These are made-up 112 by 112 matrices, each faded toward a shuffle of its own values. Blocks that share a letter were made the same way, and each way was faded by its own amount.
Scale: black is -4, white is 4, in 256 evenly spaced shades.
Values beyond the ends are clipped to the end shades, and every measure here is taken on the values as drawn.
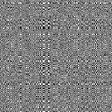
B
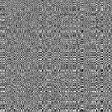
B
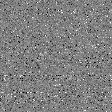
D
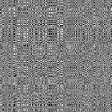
B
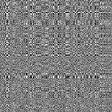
B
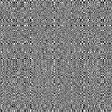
B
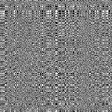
B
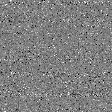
D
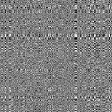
B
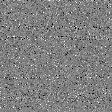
D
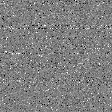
D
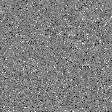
D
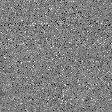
D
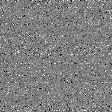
D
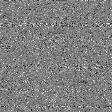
D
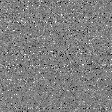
D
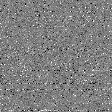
D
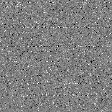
D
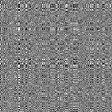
B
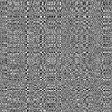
B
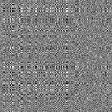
B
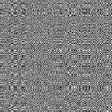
B
